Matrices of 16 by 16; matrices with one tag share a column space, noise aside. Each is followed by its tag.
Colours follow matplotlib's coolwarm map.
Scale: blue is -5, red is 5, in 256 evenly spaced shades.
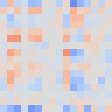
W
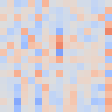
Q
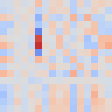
Q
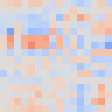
Q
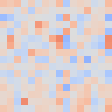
Q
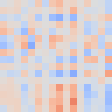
Q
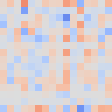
W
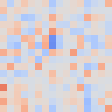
Q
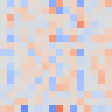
W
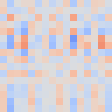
Q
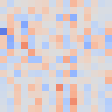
Q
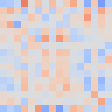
W
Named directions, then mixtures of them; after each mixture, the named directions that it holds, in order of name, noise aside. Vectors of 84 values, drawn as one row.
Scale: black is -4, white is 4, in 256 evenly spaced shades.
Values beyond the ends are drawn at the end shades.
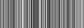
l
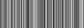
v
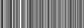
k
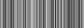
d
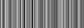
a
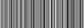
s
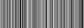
k, l, v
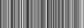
l, v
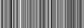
d, k, s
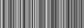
a, d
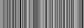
k, v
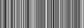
d, v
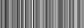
a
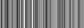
a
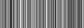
d, k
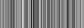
l, s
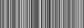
l, s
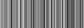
s
